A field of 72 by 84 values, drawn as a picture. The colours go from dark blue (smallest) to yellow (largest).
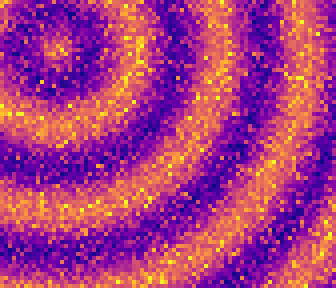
Odd rows or columns: none. Rings: centred on the top left. Slope: none. Seam: none.
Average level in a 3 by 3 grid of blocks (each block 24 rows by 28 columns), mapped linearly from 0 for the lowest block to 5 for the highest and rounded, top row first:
0 5 4
4 4 3
4 4 4
